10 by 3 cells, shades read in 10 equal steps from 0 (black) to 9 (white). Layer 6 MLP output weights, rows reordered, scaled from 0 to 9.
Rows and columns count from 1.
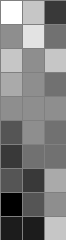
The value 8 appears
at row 2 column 2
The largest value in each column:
9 8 7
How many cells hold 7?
4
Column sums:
41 45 48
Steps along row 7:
up same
